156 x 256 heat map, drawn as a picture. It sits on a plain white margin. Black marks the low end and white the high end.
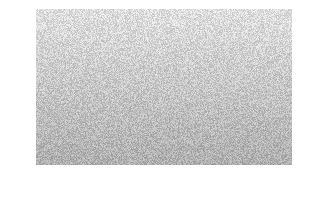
Odd rows or columns: none. Average level on the scale: 80%. Slope: up to the top. Grain: fine.
